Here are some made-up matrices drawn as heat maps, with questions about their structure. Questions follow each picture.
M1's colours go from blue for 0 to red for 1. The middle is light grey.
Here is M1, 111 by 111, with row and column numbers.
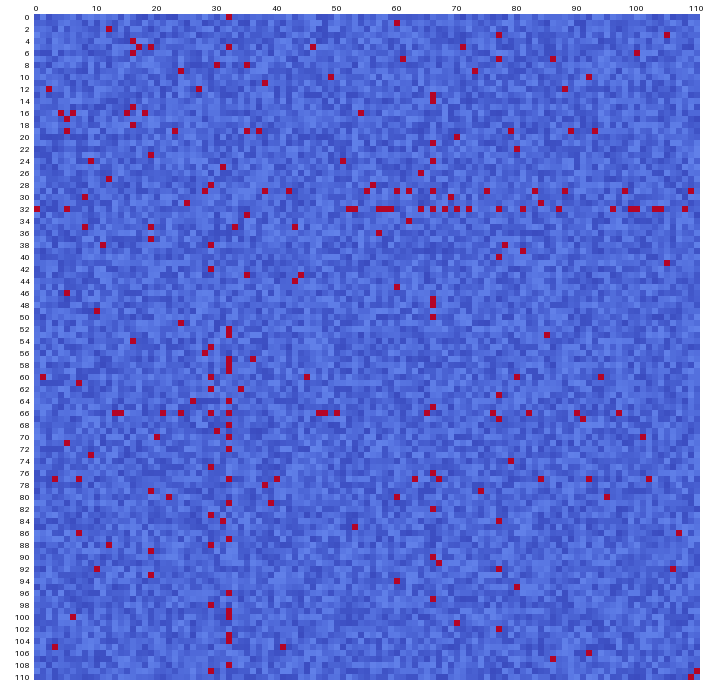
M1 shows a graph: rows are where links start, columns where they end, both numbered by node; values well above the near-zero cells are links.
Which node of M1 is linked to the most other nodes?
node 32
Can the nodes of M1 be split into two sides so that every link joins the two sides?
yes
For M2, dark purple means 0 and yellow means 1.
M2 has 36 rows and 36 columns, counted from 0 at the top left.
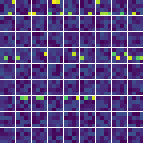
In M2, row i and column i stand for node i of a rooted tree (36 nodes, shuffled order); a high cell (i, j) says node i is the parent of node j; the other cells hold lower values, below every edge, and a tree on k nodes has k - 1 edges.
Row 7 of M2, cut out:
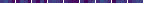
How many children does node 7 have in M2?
0
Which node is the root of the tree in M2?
0
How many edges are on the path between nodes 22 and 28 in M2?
4
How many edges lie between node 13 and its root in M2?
1
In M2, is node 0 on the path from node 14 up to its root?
yes
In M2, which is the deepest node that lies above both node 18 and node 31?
13
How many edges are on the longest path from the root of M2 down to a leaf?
2
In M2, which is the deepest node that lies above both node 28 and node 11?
13
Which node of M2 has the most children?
3
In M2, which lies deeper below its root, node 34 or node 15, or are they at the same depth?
the same depth
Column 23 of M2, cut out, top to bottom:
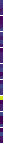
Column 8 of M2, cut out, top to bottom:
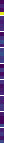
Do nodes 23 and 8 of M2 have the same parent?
no
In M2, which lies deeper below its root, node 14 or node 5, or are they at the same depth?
node 5
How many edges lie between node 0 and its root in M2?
0
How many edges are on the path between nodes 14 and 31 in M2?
3
